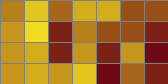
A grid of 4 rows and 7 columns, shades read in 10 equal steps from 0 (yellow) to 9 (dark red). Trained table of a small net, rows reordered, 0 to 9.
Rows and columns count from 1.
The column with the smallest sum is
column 2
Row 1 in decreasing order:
6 6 5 4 2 2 1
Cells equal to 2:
4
